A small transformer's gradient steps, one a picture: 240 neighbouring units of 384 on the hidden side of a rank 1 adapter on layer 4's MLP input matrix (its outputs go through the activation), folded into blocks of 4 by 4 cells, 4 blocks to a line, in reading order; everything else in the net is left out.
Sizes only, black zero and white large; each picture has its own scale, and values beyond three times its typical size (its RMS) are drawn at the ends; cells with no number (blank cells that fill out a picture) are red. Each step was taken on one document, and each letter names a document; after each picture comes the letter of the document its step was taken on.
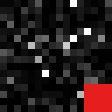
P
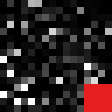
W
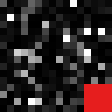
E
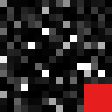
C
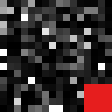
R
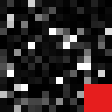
W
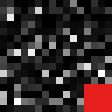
C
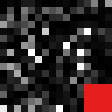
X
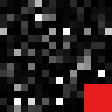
W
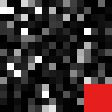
R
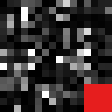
R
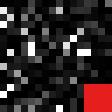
X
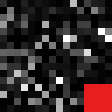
E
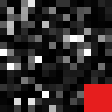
R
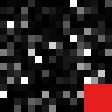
P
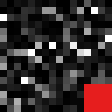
E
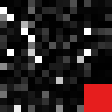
X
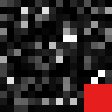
C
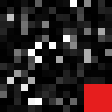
E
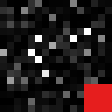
P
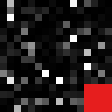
C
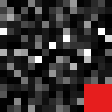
E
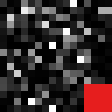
E
